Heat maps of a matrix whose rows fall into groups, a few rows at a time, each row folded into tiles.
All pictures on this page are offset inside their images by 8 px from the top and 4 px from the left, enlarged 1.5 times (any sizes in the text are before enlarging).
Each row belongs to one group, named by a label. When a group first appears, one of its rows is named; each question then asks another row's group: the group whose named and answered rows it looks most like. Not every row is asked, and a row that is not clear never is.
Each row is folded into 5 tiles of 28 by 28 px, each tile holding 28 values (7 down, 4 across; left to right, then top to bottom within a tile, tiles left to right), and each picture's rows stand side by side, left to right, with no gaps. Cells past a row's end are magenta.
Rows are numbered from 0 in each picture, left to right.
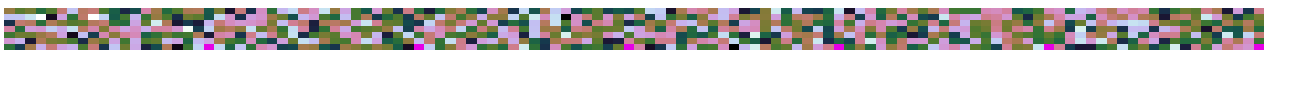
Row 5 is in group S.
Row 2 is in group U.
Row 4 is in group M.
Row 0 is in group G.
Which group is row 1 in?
U
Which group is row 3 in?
M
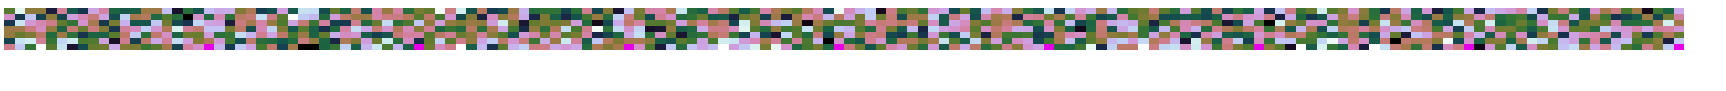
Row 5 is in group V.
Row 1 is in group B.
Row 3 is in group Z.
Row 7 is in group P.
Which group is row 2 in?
V
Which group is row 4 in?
M
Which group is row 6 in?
M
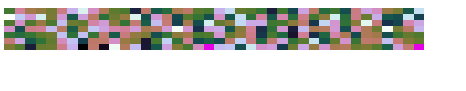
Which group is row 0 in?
G
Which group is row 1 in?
M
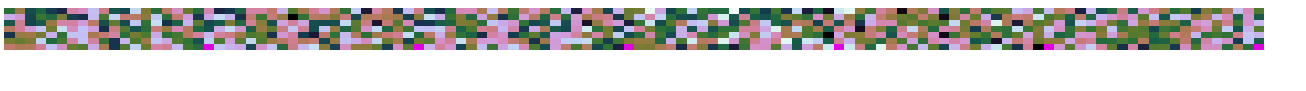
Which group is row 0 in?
U
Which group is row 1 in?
U
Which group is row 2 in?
U
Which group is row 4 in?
Z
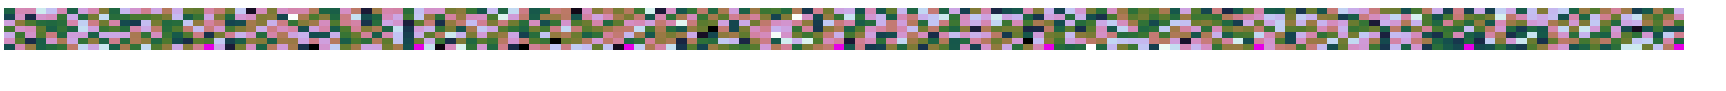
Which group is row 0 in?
P
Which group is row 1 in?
Z
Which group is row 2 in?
B
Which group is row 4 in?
S
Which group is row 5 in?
V
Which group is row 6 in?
U
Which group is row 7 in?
S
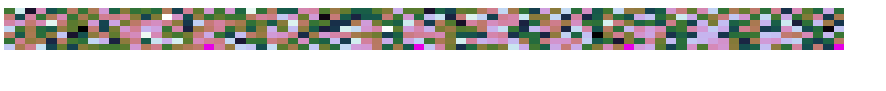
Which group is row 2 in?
U
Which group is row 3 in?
U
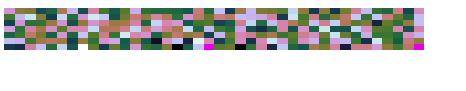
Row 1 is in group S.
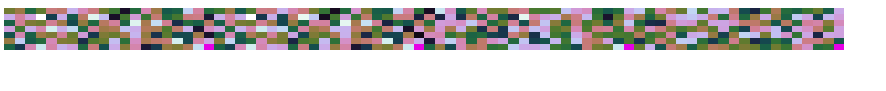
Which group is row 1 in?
G
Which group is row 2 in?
M
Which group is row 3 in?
S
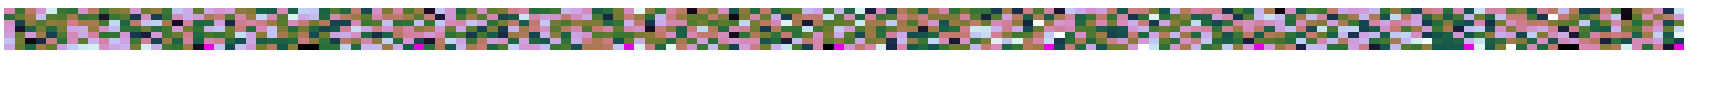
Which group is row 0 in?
Z
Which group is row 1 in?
B
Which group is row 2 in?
M
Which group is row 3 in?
Z
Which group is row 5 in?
P
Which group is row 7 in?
Z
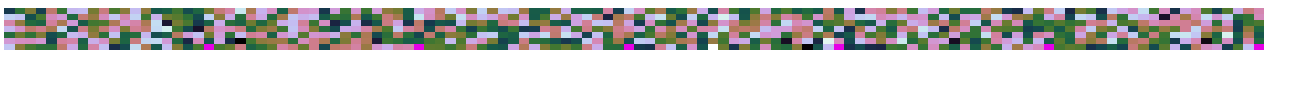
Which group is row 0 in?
U
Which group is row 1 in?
P
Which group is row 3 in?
G
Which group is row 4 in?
S
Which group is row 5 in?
S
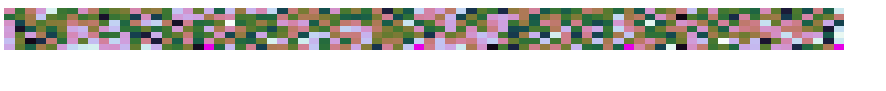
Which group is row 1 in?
P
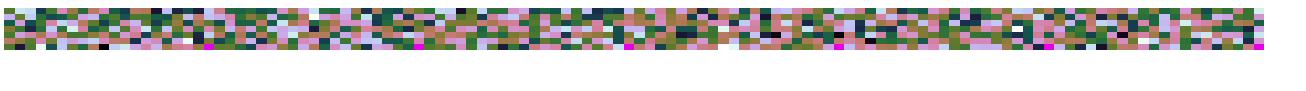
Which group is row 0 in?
V
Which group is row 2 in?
M
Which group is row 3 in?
M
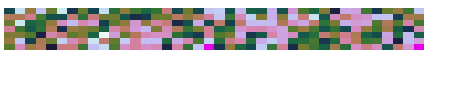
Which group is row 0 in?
V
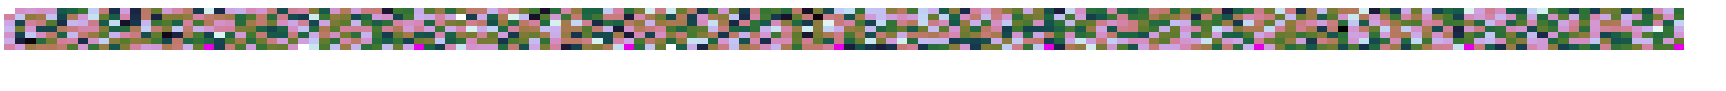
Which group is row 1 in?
P
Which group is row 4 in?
S
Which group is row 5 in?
V
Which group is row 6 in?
M
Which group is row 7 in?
G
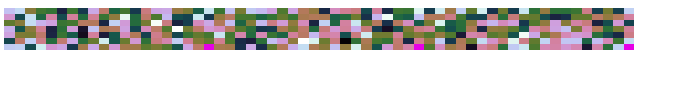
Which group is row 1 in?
P
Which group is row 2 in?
V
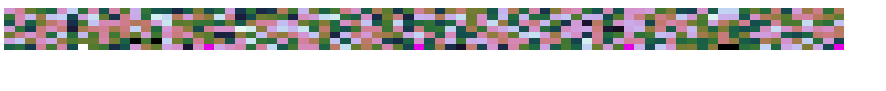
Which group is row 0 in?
G
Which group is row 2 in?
S
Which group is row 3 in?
B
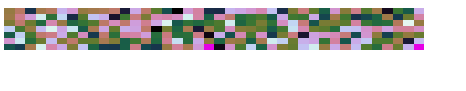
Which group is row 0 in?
G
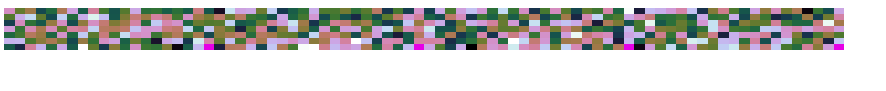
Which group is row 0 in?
G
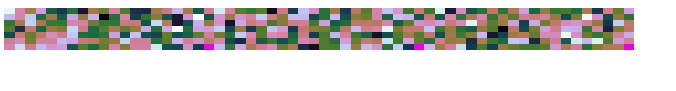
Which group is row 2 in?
B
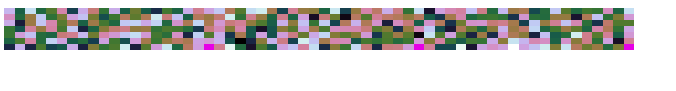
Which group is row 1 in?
P
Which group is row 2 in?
Z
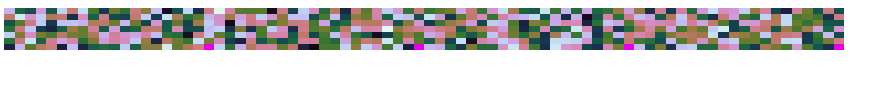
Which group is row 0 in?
S
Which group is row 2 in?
U
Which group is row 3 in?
U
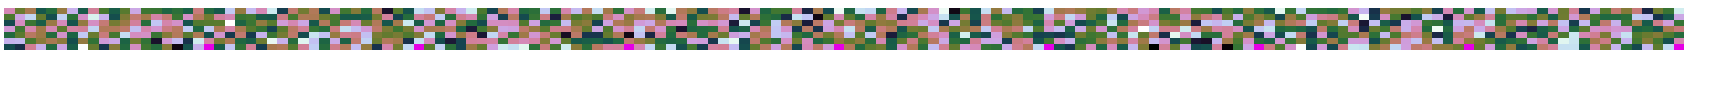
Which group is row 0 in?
G
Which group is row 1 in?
P
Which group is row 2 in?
P
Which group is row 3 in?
P
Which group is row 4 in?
M
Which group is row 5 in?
G
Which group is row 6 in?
B
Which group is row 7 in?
P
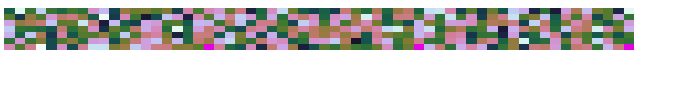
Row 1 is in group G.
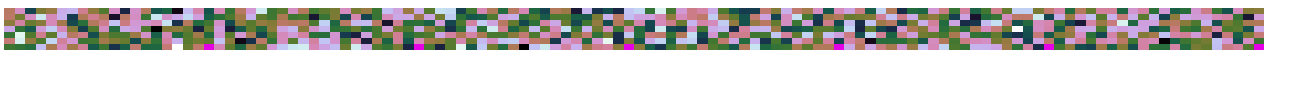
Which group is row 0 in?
G
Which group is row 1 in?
Z
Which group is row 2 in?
V
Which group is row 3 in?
S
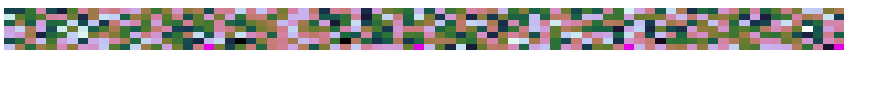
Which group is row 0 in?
U
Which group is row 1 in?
P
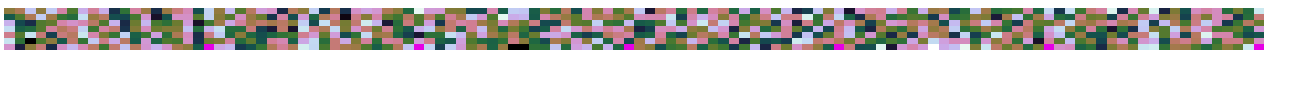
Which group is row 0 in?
Z
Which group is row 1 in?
M
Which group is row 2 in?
B
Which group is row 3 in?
S
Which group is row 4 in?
Z
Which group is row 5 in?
M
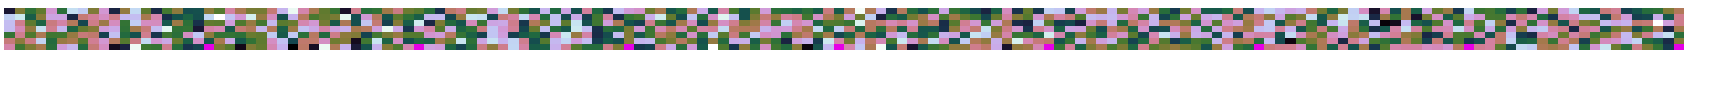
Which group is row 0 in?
U
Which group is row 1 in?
G
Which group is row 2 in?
U
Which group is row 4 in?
V
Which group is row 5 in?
S
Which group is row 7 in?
U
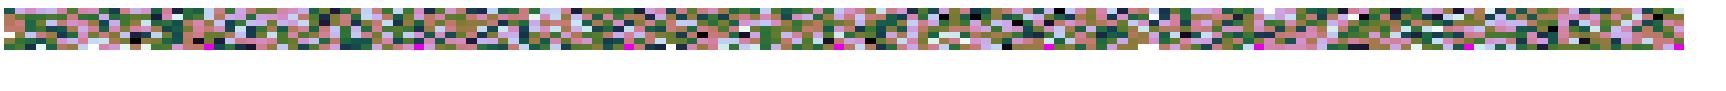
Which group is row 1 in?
S
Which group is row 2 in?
U
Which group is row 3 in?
Z
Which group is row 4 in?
V
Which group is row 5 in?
M
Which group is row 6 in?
V
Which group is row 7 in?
M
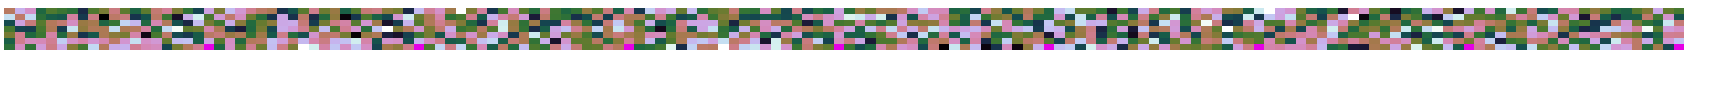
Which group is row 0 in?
V
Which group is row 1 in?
V
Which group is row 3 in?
V
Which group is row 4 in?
G
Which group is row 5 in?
M
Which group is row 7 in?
B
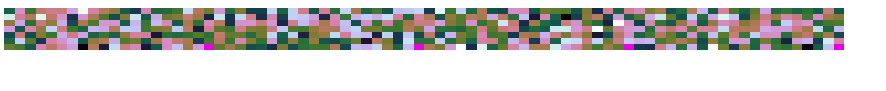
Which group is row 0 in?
G
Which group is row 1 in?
S
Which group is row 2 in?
B
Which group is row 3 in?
G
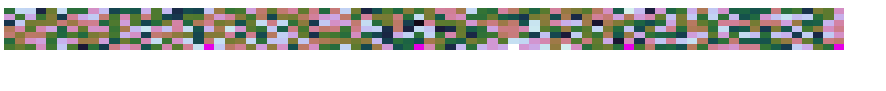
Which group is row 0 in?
M
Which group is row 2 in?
Z
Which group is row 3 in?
S
